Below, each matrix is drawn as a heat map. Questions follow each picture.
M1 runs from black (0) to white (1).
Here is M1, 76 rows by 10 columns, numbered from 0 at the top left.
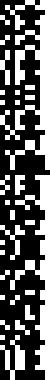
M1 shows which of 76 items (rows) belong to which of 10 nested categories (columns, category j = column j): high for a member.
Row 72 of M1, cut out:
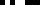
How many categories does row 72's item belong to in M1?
5
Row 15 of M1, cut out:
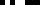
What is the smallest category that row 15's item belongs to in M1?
4
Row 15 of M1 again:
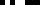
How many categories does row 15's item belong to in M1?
5
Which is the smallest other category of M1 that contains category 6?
5
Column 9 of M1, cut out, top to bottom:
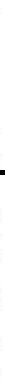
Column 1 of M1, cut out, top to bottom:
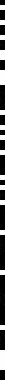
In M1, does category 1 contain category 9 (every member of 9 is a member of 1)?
no
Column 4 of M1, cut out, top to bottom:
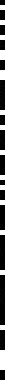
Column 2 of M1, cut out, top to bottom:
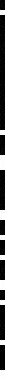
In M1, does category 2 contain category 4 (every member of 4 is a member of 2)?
no
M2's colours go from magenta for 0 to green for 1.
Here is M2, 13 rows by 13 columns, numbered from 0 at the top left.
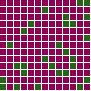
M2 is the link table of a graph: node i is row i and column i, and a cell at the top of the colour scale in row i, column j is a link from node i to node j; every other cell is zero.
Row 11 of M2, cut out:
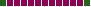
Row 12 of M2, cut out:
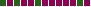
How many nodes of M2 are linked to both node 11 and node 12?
1
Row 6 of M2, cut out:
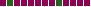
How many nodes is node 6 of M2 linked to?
2
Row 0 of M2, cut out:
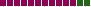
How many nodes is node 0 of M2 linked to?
2
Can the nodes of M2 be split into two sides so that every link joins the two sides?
no
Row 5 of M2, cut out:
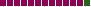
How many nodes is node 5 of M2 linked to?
1
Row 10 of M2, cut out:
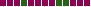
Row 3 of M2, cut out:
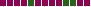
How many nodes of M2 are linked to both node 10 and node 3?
1
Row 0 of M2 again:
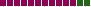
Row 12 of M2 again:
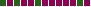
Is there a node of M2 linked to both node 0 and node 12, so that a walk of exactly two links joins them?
yes
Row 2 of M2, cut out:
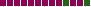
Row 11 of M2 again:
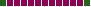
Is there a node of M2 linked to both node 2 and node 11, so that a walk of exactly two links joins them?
yes
